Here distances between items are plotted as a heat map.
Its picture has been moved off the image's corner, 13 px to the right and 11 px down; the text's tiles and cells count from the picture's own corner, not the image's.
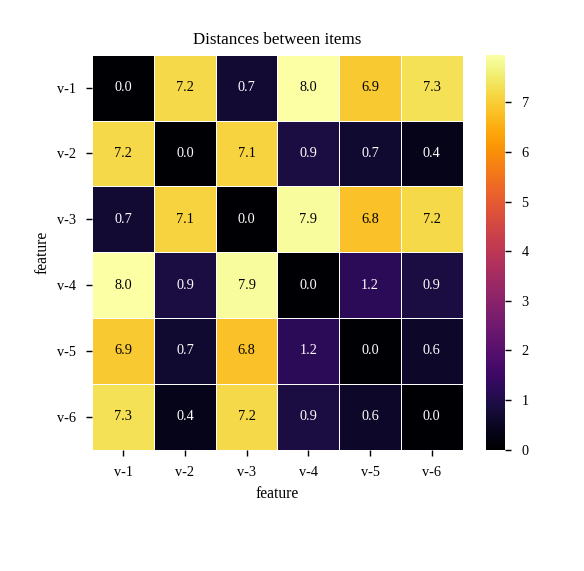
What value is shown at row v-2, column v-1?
7.2
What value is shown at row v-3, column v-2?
7.1
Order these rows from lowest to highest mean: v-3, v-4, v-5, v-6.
v-5, v-6, v-4, v-3
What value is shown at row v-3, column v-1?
0.7
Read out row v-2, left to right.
7.2 0.0 7.1 0.9 0.7 0.4
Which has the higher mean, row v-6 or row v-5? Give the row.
v-6
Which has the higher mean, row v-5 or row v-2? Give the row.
v-2
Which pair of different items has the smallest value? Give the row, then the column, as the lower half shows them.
v-6, v-2
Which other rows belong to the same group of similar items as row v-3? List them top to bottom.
v-1
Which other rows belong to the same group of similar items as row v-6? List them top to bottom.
v-2, v-4, v-5
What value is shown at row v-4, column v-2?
0.9
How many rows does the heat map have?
6
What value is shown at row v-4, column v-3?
7.9
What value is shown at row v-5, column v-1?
6.9
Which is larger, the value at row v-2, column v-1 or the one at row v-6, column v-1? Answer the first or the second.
the second
